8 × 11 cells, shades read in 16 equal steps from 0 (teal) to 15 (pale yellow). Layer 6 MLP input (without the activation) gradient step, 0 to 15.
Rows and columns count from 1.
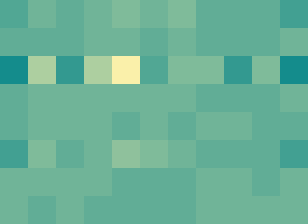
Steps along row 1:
up down up up down up down same same down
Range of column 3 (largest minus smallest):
4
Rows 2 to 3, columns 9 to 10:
5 5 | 2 7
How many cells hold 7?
7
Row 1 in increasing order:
3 4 5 5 5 5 6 6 6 7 7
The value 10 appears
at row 3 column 2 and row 3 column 4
